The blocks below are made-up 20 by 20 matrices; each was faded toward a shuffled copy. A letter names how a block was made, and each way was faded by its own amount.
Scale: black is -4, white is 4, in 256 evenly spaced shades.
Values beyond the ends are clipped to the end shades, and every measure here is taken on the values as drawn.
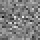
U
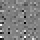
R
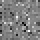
R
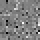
R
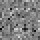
U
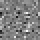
R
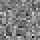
U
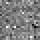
U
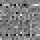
U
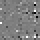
R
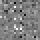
R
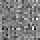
U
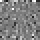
U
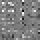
R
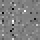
R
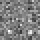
U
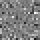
U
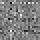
U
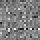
U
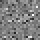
U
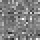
U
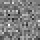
U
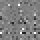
R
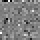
U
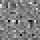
U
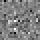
U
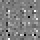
R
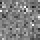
U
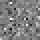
R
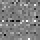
U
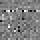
U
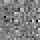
U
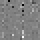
R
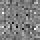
U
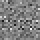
U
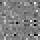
R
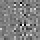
R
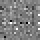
U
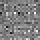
U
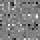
R
